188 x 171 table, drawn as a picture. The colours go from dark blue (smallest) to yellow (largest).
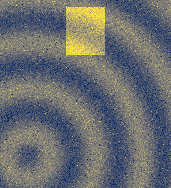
Neither half mirrors the other. Concentric rings centre on the bottom left. In the top middle lies a patch that is higher than the rest. The ninth with the highest average is the top middle.
